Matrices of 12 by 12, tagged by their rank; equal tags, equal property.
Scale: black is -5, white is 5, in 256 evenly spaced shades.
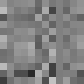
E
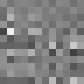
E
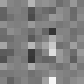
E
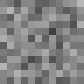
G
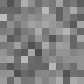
G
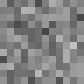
G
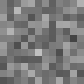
G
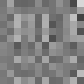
E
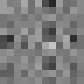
E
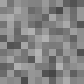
G
